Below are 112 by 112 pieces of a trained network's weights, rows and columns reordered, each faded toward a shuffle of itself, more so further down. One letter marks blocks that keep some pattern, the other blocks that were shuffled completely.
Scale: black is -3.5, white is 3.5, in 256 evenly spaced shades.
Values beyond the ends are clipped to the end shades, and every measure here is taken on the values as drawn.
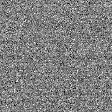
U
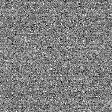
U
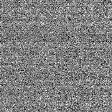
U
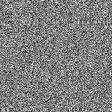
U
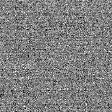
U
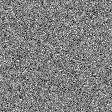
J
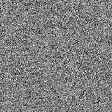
U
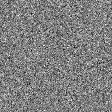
U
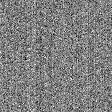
U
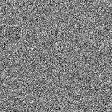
U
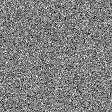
J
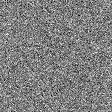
J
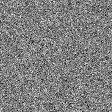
J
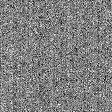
U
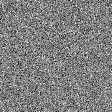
J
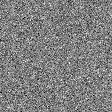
J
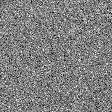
J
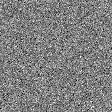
J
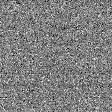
U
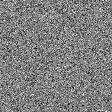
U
